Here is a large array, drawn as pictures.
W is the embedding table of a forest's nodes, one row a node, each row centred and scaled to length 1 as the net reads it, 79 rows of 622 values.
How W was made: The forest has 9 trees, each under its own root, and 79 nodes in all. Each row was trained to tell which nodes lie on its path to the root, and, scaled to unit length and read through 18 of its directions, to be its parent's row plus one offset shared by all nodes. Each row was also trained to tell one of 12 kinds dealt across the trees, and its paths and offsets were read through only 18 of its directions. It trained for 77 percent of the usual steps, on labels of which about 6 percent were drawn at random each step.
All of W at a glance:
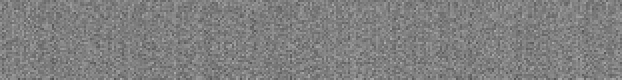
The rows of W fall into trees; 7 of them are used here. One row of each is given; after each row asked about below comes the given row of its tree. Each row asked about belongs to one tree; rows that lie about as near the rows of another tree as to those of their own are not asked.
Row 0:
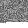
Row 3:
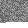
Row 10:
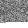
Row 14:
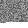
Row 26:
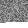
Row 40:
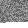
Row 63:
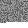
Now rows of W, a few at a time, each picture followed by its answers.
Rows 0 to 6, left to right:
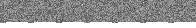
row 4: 40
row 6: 0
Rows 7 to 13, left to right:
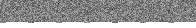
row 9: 10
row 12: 14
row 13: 10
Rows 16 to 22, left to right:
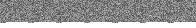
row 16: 14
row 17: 63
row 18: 40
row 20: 10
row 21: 14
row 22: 14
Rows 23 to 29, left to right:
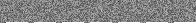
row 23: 40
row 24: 10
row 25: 10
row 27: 63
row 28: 40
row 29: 63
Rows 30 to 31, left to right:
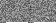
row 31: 14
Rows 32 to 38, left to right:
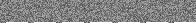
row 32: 63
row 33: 14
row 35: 63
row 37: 63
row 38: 63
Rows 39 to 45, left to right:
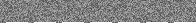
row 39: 40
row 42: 0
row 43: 14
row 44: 63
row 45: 14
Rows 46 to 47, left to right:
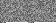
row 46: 63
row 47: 10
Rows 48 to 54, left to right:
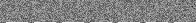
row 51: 40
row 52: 14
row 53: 14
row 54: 40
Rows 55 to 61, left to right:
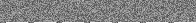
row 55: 10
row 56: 3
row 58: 63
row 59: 10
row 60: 10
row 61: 14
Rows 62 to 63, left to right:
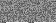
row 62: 40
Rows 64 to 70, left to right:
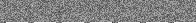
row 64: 63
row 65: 14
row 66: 0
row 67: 10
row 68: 3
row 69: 10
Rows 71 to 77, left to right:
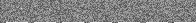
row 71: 63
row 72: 10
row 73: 63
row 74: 14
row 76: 40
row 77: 40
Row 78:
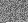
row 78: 10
